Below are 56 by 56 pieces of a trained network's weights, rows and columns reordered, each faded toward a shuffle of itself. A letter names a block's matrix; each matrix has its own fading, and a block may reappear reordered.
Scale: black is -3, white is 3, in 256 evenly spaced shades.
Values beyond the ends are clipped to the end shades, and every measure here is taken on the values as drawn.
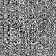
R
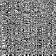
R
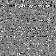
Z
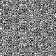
R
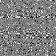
Z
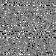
Z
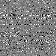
Z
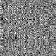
R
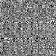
R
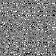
Z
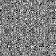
R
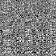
R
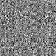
R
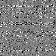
Z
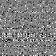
Z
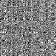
R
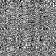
R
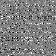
Z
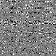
Z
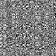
R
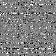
Z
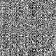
R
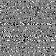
Z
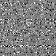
Z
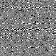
Z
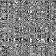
R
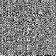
R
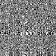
R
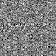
R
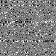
Z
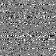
Z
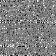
Z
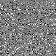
Z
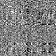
R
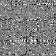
Z
